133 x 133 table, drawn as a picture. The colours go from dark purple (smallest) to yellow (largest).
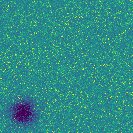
Odd rows or columns: none. Histogram: heavy tails on both sides. Average level on the scale: 50%. Stripes: none. Dips: one, in the bottom left.
